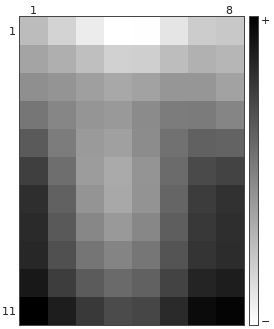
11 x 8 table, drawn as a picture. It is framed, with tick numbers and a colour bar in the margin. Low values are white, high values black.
Calmest part: centre. Ninth with the lowest average: top middle. Slope: up to the bottom. Lone odd cells: none.
